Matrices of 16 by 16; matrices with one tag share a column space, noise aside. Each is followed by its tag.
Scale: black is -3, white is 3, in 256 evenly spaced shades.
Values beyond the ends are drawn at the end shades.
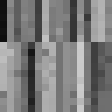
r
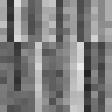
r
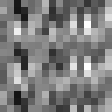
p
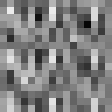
p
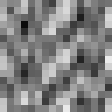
p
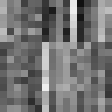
r
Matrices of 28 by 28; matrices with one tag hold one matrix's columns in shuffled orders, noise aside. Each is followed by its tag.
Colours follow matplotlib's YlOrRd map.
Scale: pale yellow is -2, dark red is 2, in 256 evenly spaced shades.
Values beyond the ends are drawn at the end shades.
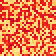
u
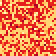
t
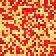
t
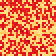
t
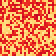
t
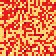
t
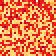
t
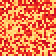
t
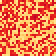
t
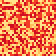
u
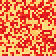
u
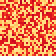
u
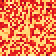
t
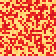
u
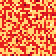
u
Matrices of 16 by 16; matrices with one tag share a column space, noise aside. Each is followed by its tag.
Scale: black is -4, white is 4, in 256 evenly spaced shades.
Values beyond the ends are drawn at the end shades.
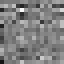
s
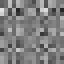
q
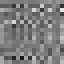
s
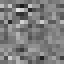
s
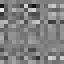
s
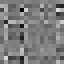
s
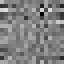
s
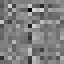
s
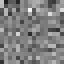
q
